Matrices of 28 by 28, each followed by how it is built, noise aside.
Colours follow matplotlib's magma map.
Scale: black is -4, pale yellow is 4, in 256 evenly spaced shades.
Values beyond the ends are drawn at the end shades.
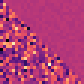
lower triangular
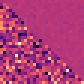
lower triangular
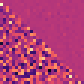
lower triangular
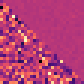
lower triangular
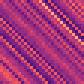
Toeplitz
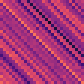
Toeplitz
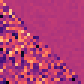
lower triangular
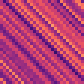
Toeplitz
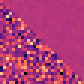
lower triangular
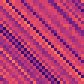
Toeplitz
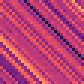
Toeplitz
